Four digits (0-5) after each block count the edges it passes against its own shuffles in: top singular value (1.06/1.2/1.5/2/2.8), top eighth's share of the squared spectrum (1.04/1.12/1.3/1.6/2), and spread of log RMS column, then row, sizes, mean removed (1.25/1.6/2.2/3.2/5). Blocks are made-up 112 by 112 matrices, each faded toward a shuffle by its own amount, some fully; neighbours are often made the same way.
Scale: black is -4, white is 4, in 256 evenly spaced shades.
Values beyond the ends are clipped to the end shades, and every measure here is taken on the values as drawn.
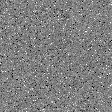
0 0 0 0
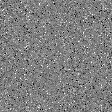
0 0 1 0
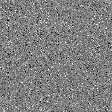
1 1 2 0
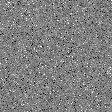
0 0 0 0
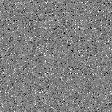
4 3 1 2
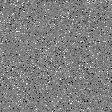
3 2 0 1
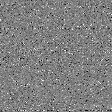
3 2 0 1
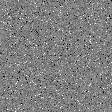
1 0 0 0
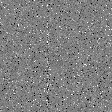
2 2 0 0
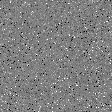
1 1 0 0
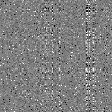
4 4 3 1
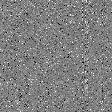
3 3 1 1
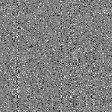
4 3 2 1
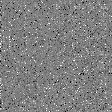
3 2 1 0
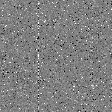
3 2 1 0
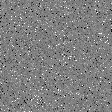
1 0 0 0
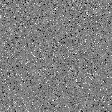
3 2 0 0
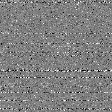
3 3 0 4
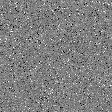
0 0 0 0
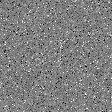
0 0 0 0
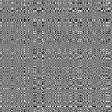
5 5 4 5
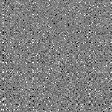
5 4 2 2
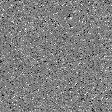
3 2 0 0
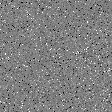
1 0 0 0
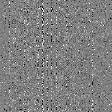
4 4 3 1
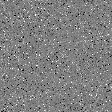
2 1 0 0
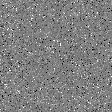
1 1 0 0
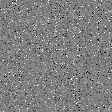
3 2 1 0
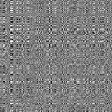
5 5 4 4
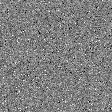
1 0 0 0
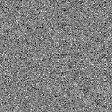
4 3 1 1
